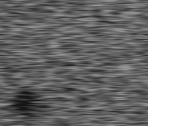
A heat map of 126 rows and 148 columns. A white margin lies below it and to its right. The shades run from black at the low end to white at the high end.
One dip sinks in the bottom left. The ninth with the lowest average is the bottom left. The grain runs across in streaks. The halves do not mirror each other.
